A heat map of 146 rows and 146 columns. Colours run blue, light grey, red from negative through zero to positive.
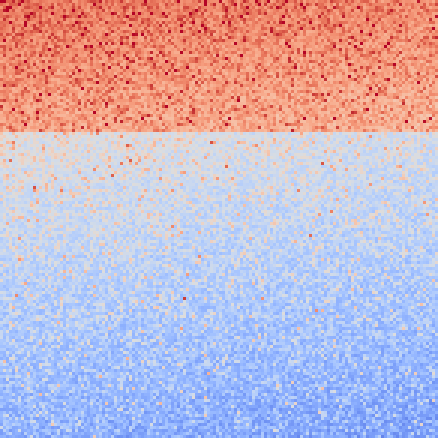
Seam: horizontal, 30% of the way down, the top part higher. Slope: up to the top. Stripes: none.
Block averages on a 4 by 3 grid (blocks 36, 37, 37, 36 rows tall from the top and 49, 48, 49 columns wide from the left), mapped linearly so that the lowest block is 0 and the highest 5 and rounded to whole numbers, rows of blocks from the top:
5 5 5 / 3 2 2 / 1 1 1 / 0 0 0
